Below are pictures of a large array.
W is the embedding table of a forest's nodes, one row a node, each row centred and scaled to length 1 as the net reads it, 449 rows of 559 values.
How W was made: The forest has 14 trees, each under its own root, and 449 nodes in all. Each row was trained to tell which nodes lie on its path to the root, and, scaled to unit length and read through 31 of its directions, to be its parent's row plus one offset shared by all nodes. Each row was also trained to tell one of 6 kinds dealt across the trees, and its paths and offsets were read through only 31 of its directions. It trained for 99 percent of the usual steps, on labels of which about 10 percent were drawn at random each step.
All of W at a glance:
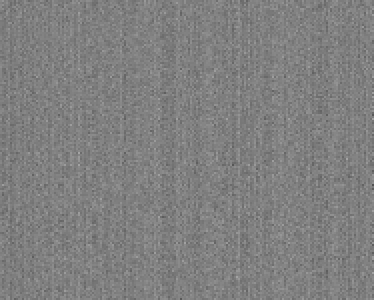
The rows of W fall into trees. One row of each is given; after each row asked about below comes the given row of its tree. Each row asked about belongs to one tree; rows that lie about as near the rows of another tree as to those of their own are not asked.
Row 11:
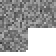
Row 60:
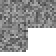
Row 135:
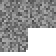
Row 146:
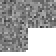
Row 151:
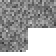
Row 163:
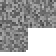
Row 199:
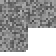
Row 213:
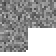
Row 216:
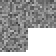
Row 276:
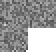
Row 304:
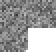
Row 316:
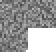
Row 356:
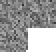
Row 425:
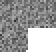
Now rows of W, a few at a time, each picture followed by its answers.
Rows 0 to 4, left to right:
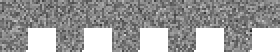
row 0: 304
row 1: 276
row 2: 199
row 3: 425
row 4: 146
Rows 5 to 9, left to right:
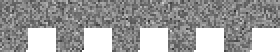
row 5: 276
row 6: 276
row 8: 304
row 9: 146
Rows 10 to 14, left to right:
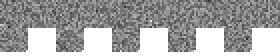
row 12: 304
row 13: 151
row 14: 199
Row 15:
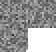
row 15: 60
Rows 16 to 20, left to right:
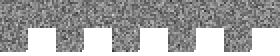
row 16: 146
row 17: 276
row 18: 146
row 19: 146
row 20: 316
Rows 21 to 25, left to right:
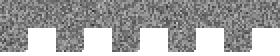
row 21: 304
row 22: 213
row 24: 199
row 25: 213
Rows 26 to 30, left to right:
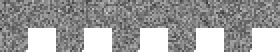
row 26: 213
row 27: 276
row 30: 213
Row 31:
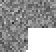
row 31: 151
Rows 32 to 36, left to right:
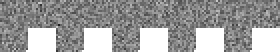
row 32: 146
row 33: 151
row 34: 356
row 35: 356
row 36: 146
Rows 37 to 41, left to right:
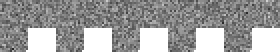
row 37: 60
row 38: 425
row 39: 146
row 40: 60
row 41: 213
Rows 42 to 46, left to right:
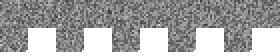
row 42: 425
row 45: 146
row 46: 151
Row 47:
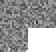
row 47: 146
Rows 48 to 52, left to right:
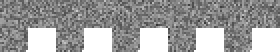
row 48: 60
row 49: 213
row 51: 425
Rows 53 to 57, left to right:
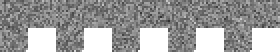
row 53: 213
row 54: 304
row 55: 276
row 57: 11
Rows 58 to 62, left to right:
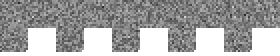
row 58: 276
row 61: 316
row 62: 213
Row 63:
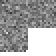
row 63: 213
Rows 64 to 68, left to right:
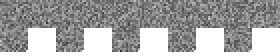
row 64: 425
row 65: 304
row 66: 213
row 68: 304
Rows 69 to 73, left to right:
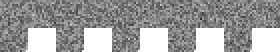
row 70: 11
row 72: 356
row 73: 425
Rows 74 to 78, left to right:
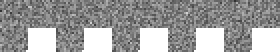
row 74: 356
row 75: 146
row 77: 213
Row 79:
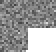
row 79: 151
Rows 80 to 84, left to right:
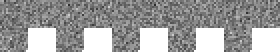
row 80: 199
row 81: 213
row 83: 425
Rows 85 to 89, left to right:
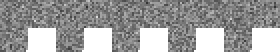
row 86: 213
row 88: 135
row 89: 199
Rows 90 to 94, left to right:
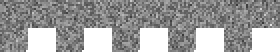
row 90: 146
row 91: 213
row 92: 276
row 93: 276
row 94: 356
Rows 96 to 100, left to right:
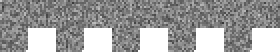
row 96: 304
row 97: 304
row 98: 425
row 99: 356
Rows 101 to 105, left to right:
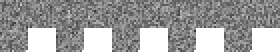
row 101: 304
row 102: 146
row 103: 276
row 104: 146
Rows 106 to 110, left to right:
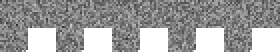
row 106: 356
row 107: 151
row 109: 276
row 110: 356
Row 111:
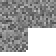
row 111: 425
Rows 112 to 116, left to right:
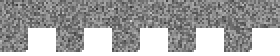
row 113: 425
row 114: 11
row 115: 199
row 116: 316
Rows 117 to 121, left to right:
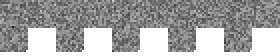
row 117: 213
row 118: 425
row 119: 304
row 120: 60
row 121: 146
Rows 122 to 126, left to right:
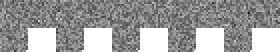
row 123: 304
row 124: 216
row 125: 425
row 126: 356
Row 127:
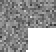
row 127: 425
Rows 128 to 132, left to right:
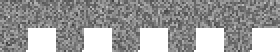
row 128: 60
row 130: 356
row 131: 199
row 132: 276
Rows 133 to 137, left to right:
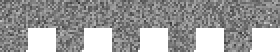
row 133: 213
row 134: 304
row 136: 356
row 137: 146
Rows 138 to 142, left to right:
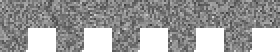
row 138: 135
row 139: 135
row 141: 199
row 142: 151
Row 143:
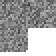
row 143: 213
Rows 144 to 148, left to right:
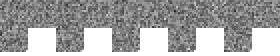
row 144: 304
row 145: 304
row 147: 213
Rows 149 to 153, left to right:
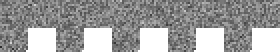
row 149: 425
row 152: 11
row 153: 146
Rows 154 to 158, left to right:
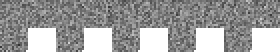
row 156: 356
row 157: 146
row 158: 151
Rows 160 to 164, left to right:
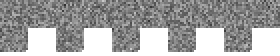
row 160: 146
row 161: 356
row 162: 356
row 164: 356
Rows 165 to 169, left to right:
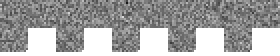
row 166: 151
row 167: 304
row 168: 135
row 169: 276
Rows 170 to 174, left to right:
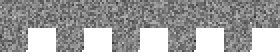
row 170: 146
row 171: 356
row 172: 146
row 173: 213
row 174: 146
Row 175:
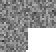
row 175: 356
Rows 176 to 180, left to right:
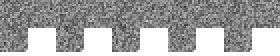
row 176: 213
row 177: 425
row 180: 11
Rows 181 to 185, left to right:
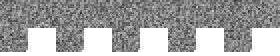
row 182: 151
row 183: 304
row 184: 425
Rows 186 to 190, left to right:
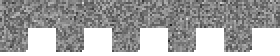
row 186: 146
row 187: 213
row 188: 276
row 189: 11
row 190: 356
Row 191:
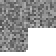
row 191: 199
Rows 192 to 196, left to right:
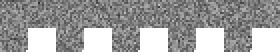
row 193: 316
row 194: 425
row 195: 199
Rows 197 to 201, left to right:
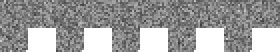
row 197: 356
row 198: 316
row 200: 304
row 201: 356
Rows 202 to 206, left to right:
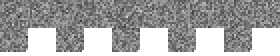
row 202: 213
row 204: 146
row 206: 151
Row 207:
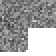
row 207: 146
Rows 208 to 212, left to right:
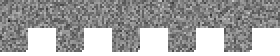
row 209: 425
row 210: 356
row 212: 304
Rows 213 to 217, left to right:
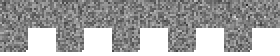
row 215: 146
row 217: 213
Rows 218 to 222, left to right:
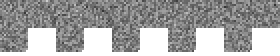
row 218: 356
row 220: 199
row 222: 276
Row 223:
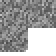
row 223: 304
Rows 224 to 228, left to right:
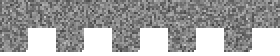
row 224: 199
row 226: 213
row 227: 276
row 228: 425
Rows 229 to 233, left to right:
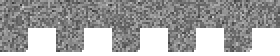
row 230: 146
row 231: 135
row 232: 146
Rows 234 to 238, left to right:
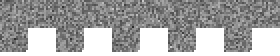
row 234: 425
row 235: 199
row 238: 276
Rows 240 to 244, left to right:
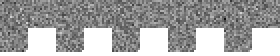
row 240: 213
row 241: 425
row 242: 316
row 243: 199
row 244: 356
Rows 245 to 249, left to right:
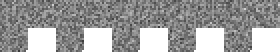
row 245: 199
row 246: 425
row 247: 425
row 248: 425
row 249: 213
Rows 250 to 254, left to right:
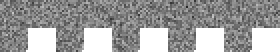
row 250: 151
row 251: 146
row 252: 356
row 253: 146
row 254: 213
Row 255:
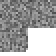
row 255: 60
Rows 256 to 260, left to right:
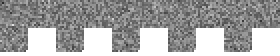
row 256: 213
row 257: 199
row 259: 316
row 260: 356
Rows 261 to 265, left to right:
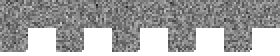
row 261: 356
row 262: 356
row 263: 11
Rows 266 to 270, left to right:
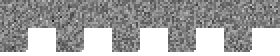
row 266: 213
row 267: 304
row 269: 146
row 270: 425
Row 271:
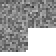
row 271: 316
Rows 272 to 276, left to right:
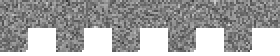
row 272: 276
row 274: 151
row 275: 316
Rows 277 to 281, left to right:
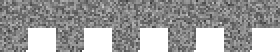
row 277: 276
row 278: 276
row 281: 356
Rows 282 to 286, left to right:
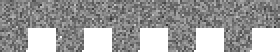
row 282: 425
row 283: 425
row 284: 213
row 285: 276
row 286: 425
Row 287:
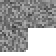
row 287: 316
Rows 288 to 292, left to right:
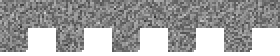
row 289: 151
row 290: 316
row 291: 425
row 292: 135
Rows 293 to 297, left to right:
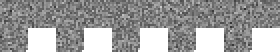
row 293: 146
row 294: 60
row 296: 151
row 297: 151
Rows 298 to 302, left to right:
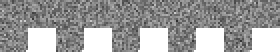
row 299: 304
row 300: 60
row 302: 151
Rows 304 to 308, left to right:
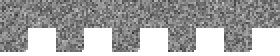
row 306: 60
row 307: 213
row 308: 151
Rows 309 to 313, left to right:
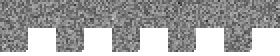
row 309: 146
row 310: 60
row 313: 60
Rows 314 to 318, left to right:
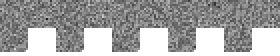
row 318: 425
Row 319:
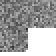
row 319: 213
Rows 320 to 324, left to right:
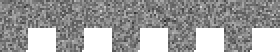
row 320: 146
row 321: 213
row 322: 146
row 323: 146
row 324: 276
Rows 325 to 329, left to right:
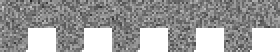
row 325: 356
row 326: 356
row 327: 356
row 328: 316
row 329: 213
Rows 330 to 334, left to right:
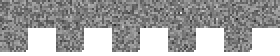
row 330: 276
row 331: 146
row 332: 11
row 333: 425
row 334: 276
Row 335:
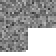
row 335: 151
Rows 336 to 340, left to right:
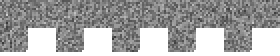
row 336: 304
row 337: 425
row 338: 425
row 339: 276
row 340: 11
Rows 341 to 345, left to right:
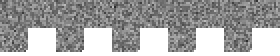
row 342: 213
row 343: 304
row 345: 199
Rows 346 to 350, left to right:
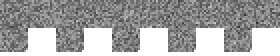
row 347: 60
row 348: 425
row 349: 151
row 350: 316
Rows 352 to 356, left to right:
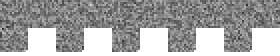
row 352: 151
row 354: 304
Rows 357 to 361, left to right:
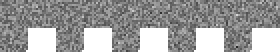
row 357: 425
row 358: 276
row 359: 213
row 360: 60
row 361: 276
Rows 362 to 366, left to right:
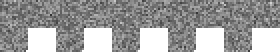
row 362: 276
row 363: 135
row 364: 199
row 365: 276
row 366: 276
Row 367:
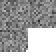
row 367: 356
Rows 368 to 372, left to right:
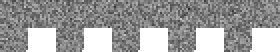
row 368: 356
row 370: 199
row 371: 304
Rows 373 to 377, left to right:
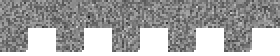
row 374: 356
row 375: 304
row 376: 425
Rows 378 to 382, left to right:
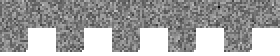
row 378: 199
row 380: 356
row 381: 199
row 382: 276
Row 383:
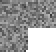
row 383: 213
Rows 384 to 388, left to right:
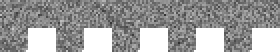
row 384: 304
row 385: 356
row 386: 316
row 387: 304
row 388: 304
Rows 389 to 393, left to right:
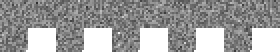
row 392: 356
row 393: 60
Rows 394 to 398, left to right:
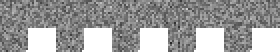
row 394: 151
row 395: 276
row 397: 304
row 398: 216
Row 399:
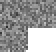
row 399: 304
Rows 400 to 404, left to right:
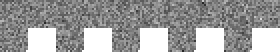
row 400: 213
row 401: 425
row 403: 199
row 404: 425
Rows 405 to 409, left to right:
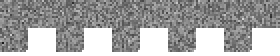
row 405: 60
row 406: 304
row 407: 304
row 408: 60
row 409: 304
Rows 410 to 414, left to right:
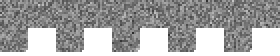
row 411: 356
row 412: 146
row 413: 199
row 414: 304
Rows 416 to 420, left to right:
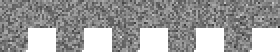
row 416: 146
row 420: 425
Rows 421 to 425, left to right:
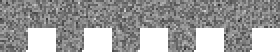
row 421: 356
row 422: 11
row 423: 146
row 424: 276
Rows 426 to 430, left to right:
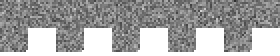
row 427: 146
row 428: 356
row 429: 356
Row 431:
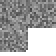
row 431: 11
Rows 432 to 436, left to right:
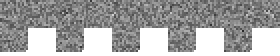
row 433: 213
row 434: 213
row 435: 304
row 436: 213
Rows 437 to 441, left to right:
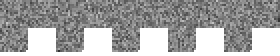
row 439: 356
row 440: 304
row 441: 425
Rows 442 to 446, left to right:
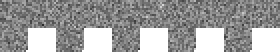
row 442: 276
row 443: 213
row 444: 425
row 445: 60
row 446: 425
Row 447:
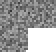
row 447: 304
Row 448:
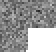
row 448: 146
